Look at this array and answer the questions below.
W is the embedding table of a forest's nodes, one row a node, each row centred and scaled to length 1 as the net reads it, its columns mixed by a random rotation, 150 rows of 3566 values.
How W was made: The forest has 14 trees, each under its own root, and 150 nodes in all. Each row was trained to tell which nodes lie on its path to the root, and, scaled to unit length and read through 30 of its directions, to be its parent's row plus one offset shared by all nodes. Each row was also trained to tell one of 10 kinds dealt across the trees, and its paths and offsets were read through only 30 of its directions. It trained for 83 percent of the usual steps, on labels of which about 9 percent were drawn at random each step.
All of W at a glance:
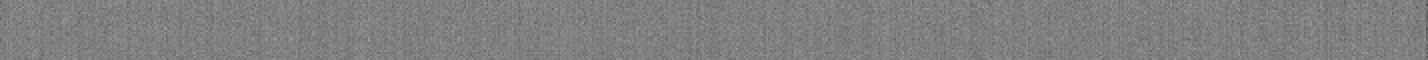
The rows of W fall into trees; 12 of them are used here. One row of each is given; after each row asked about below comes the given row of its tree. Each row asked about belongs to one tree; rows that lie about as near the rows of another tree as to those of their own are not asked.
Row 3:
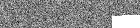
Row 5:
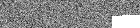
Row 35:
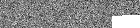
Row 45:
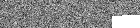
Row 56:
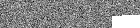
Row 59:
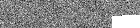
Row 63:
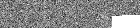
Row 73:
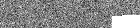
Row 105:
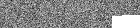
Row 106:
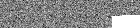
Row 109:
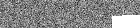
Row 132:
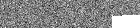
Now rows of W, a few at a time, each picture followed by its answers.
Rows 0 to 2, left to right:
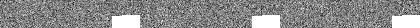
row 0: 35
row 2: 35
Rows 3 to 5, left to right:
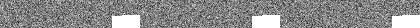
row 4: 5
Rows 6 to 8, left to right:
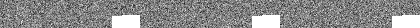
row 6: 35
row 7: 5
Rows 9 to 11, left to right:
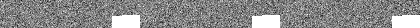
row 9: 63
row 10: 3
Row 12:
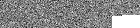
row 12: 5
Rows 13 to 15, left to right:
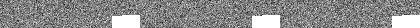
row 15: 56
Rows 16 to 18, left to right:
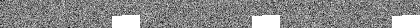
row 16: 45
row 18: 3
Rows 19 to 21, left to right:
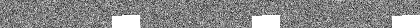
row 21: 3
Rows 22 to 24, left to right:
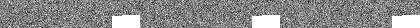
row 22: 45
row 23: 35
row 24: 56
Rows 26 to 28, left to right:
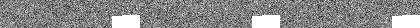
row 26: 35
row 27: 45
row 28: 109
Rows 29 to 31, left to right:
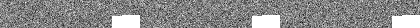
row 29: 3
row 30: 56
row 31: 3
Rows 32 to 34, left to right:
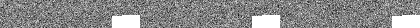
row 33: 5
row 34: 56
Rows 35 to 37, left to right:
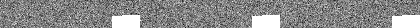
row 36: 132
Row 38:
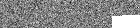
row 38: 3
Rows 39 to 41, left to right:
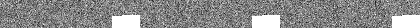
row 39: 56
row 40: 109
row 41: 59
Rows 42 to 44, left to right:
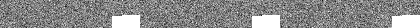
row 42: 45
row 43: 5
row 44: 3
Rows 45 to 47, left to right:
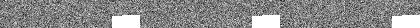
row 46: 5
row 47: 45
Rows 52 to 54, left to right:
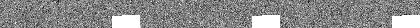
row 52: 45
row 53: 35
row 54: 56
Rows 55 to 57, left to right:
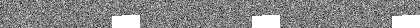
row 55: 56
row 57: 45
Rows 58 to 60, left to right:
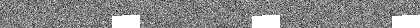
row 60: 45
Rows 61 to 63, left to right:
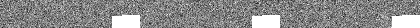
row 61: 45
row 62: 35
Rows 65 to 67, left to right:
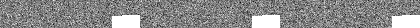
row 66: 105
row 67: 106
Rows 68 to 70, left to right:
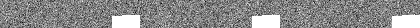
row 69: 56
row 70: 73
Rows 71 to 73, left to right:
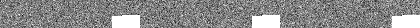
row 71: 35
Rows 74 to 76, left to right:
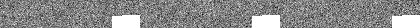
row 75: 3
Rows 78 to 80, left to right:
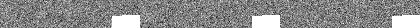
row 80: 109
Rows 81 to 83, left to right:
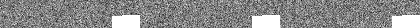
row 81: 35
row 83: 35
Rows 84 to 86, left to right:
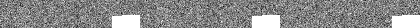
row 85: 35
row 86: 106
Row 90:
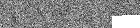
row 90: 35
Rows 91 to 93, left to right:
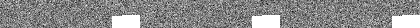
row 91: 56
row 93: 5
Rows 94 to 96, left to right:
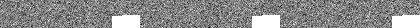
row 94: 5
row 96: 5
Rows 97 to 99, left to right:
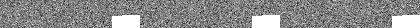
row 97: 35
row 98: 5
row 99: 132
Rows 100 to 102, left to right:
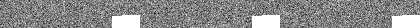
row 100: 45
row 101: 5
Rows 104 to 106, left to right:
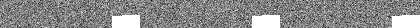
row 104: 3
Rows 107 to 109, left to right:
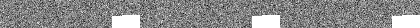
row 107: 3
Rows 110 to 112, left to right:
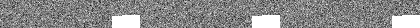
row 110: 59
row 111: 106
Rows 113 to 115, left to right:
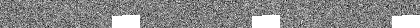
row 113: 132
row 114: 56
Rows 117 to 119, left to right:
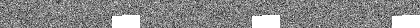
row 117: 45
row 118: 56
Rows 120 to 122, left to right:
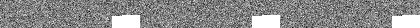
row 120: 35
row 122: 5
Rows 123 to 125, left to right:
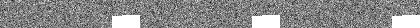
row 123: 109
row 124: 3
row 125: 73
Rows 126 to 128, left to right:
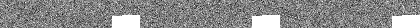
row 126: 3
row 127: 63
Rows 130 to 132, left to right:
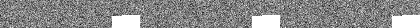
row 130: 106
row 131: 3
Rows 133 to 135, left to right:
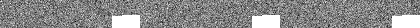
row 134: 3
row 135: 105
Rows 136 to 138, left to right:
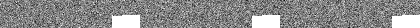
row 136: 132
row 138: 45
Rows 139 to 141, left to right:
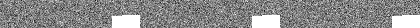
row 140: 109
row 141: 109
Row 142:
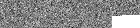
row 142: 63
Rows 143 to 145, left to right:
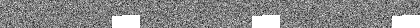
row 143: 56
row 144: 5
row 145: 5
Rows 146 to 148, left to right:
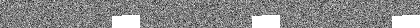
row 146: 56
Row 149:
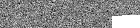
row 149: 56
